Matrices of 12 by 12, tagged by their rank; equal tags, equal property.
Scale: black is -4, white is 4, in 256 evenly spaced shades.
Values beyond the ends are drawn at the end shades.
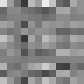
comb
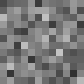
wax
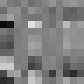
comb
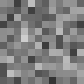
wax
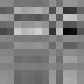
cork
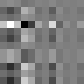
cork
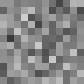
wax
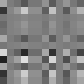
cork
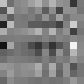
comb
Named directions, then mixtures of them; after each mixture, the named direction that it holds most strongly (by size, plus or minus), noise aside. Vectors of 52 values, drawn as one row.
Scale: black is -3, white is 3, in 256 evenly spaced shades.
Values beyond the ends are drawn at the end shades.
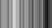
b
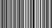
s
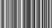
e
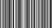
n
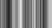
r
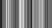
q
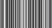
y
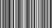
n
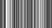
q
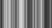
q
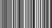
s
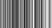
s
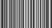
s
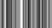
e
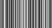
y
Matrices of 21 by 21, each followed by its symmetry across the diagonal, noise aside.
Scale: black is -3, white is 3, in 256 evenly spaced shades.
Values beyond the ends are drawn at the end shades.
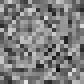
symmetric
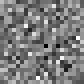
symmetric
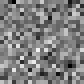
neither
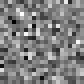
antisymmetric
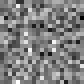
antisymmetric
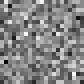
neither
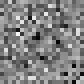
symmetric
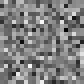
antisymmetric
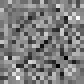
symmetric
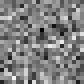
neither
